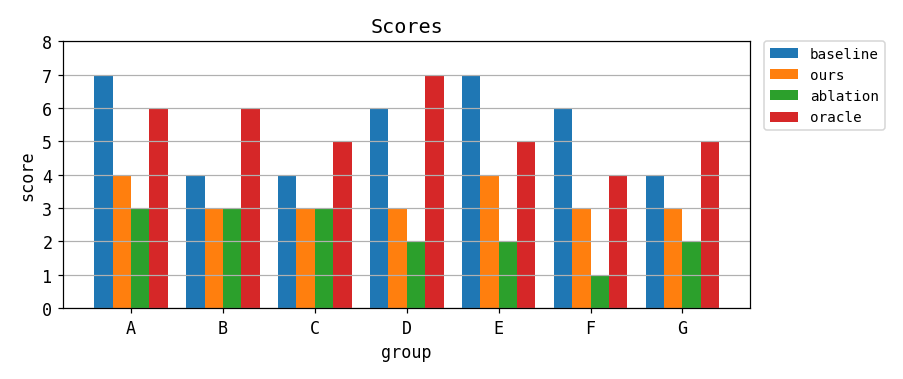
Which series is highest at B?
oracle
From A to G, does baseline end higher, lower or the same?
lower
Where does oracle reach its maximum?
D
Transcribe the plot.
Title: Scores
x-axis: group, ticks A B C D E F G
y-axis: score, ticks 0 1 2 3 4 5 6 7 8
Legend: baseline, ours, ablation, oracle
Values:
baseline: 7 4 4 6 7 6 4
ours: 4 3 3 3 4 3 3
ablation: 3 3 3 2 2 1 2
oracle: 6 6 5 7 5 4 5
